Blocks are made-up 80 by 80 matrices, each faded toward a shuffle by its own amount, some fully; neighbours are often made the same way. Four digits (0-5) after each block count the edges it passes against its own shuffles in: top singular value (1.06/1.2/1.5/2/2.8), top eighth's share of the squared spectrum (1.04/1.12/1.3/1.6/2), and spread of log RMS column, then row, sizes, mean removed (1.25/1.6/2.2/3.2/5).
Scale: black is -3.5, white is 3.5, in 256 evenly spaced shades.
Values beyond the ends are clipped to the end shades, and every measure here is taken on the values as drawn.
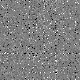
2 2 2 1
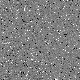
0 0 0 0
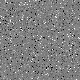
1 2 1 1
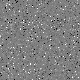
1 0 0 0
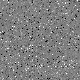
1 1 0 0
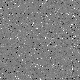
1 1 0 1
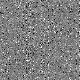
1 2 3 0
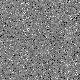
0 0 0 0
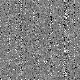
2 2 3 0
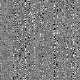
2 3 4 0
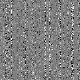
2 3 4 0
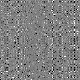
5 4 3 2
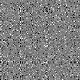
4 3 2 1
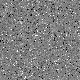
2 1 0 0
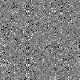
4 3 2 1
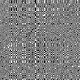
5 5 3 3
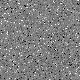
1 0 0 0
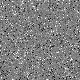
1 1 0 0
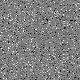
3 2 0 0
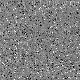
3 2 0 0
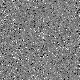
1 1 1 0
